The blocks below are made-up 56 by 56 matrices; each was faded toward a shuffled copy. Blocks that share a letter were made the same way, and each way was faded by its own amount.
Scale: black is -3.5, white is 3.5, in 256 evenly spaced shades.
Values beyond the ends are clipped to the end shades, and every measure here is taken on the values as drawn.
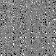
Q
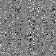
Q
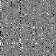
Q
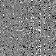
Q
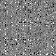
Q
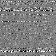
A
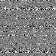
A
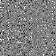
Q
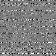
A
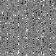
Q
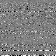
A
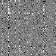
Q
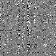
Q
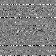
A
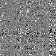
Q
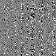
Q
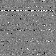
A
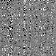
Q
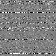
A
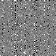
Q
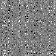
Q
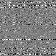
A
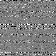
A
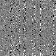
Q
